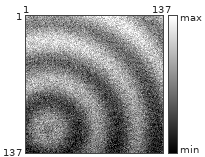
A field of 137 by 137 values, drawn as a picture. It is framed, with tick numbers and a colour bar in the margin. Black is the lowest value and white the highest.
Odd rows or columns: none. Rings: centred on the bottom left. Histogram: bell-shaped. Slope: up to the top.
